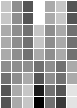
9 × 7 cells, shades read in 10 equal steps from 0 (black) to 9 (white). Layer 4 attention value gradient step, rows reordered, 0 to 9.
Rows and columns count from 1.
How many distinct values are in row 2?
5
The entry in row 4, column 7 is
4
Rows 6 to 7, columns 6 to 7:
4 6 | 4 6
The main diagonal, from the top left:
7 5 4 7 5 4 6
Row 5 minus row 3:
0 0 0 -1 0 0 0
